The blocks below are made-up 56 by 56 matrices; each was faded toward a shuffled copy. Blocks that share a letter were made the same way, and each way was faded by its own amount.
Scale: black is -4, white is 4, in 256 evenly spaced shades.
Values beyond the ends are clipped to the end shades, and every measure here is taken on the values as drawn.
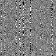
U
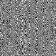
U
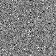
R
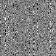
U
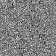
R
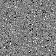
R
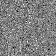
R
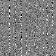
U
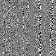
U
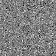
R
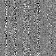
U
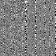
U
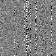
U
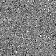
R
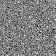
R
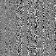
U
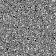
R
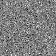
R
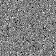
R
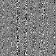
U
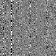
U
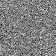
R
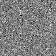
R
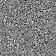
R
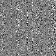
U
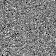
R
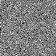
R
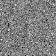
R
